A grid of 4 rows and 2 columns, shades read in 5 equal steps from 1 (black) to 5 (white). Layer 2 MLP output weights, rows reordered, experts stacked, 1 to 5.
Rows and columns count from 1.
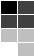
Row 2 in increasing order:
2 2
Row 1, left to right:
1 2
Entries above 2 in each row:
0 0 2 2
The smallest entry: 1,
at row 1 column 1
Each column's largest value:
5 4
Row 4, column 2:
4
